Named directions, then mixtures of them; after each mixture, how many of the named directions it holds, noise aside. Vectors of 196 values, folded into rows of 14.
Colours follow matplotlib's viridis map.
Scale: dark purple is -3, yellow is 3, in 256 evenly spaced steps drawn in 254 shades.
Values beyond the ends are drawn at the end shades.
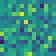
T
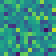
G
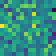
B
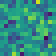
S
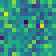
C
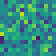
two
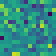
three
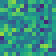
three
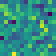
three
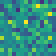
three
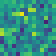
two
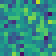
one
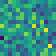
three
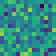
two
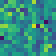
three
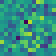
three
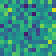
two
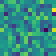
one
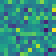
one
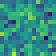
two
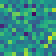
two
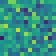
three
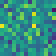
one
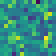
one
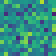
two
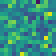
one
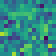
two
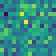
three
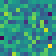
three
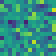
three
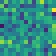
three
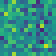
two
